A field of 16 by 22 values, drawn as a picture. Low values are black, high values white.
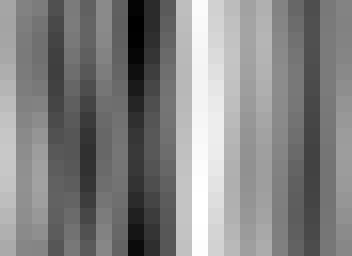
Grain: streaks running down. Lone odd cells: none. Average level on the scale: 50%.
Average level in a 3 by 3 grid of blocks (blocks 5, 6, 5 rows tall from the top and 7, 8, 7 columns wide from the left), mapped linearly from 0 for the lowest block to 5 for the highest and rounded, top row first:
032 | 052 | 141
